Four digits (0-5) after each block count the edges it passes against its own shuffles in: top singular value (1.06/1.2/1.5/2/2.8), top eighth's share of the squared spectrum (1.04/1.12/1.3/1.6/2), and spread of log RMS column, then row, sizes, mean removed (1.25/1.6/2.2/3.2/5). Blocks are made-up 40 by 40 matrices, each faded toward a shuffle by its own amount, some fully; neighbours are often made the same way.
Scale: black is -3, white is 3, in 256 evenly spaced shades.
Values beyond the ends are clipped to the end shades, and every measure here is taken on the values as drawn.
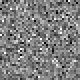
0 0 0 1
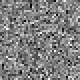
0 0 0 0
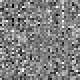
1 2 3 0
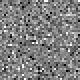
0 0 0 0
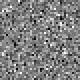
1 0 0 0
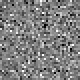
2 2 0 1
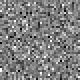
2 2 1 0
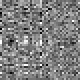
4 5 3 2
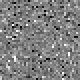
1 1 1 0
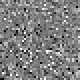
2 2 1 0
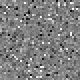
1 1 0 0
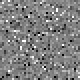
0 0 0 0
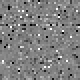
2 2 0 1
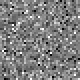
1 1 0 0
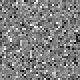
1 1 0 0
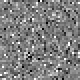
1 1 0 0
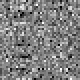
3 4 2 2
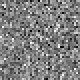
2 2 1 0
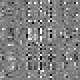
4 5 3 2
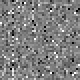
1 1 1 0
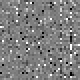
2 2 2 0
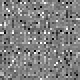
3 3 1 2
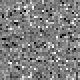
3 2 0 1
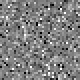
2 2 0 0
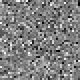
1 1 0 0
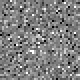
2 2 0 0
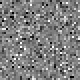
2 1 0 1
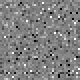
1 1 0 0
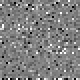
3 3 0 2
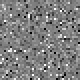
0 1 0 0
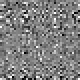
3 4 2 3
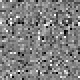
3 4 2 2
